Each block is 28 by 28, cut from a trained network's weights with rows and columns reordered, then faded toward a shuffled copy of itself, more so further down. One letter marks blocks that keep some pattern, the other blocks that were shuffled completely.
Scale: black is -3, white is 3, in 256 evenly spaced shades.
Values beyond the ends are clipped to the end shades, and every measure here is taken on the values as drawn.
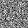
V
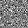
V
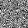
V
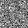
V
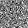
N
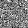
N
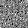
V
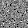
N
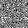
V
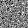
N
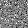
N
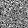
V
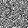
V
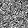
N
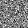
N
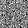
V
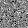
N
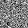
V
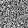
N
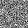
N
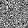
V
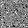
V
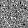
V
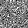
N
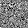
N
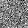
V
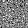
N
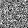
N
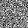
V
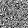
N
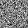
N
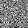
V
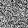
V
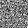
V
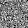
V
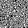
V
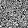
N
